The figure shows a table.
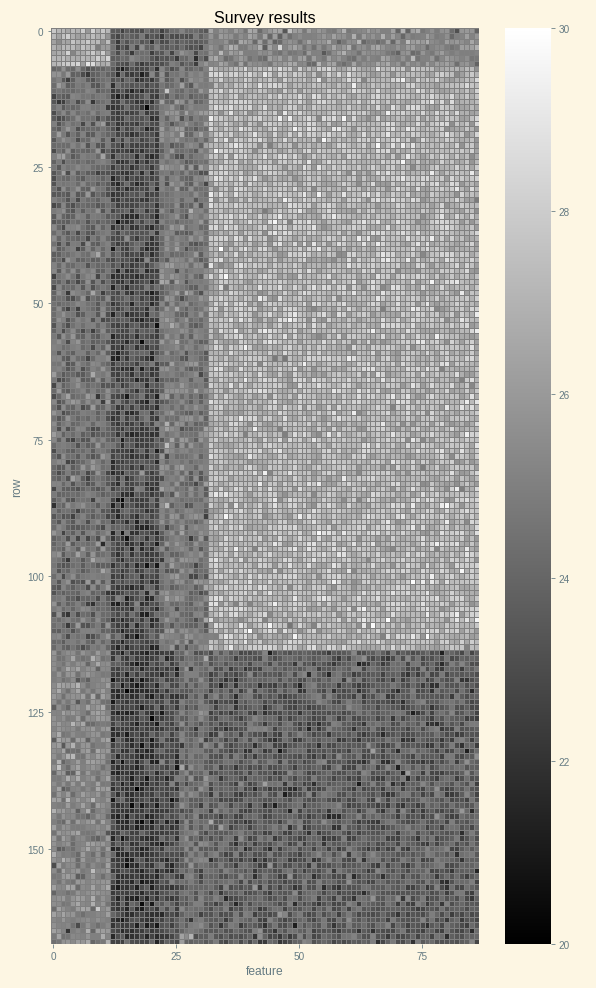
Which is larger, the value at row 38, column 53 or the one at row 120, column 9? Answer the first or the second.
the first
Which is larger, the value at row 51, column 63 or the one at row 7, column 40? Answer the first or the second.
the first
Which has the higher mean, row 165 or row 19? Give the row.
19
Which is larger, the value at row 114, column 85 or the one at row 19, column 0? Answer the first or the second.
the second
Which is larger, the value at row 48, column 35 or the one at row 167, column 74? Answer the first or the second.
the first
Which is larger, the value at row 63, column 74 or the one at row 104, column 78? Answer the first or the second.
the second
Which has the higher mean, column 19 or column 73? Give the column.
73
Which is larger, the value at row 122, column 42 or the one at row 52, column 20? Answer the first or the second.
the second
